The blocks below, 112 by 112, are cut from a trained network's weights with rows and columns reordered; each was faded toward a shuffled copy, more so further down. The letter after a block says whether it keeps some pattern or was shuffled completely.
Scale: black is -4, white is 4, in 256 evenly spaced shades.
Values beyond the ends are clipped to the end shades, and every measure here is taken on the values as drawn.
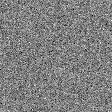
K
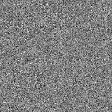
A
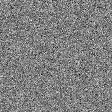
K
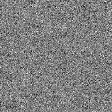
A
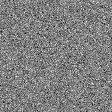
K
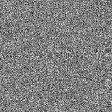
A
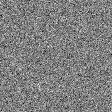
K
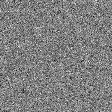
K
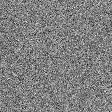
K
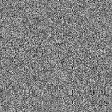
A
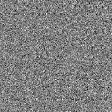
A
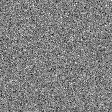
K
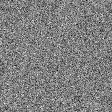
K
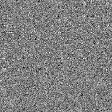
A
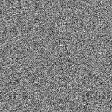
A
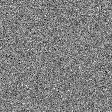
K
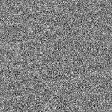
A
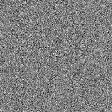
A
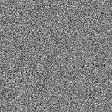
A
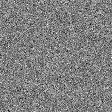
K
